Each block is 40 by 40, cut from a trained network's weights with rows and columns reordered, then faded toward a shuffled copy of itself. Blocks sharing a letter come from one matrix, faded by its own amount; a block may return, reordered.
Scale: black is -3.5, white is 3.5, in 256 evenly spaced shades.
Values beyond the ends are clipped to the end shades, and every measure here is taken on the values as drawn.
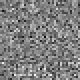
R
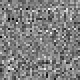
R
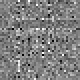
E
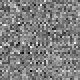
R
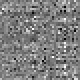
E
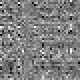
E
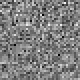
R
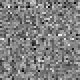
R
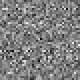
R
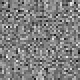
R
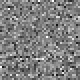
R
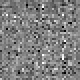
E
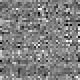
E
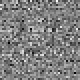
R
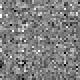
E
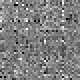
E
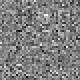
R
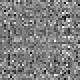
E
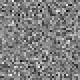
R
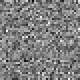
R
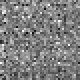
E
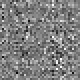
E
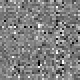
E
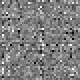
E
